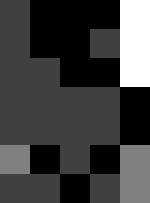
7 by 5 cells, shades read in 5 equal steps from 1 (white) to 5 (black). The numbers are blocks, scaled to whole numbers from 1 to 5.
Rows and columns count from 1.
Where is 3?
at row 6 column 1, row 6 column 5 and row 7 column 5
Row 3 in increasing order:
1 4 4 5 5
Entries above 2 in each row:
4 4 4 5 5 5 5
